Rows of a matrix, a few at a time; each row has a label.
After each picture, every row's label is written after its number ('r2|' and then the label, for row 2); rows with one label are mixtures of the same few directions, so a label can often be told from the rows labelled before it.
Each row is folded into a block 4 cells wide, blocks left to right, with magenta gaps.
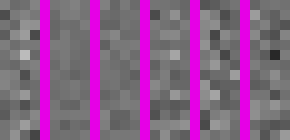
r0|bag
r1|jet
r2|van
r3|bag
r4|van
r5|bag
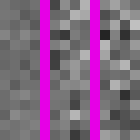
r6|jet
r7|van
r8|jet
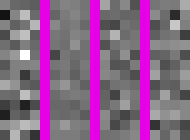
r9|bag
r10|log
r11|van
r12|bag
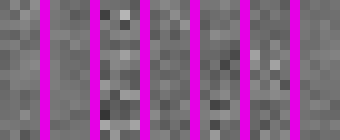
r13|van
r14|van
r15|bag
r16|jet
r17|jet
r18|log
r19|jet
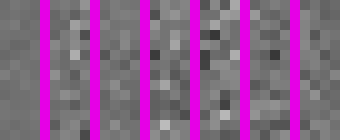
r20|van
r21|bag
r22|log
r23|log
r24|van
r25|bag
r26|van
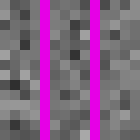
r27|log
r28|bag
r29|van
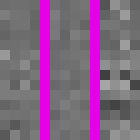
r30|log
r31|jet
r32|log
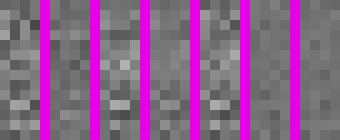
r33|jet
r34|jet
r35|jet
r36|jet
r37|jet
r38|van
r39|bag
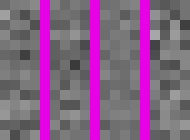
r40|bag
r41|jet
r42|bag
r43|jet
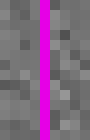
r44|log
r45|van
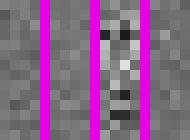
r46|jet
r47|jet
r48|jet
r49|van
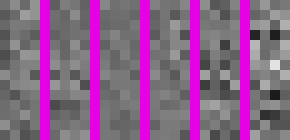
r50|van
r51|log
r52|van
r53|bag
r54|log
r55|jet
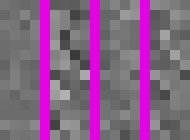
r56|bag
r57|van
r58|van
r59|van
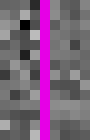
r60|bag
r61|log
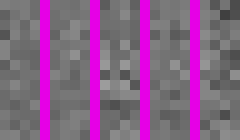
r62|jet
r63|bag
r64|log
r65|jet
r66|van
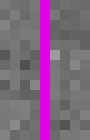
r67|log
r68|log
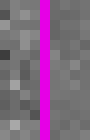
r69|log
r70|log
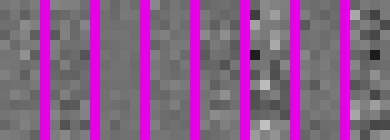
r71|bag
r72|jet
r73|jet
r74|van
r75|jet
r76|log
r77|log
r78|bag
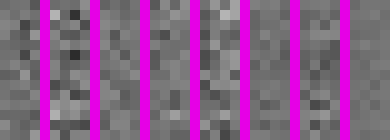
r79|bag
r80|bag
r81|van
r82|van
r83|van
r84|jet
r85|jet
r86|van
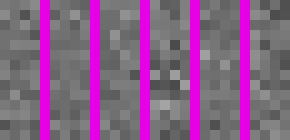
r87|bag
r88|bag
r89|van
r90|log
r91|log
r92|van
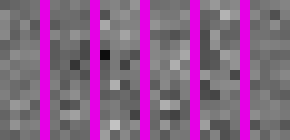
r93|jet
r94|jet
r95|log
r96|jet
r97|van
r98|bag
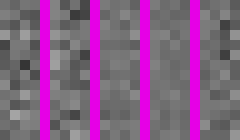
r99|jet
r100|van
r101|bag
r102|van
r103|bag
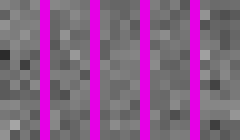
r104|log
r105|van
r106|jet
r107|van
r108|log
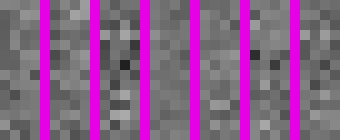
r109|van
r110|van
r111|jet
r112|van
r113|jet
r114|log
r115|jet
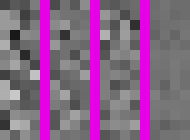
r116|van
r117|van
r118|jet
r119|log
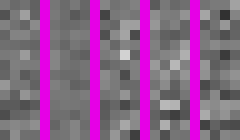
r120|bag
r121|van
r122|bag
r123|jet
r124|bag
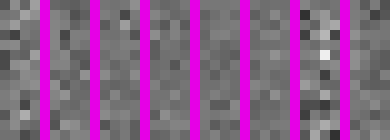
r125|van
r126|van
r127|bag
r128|jet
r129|jet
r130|bag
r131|bag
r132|van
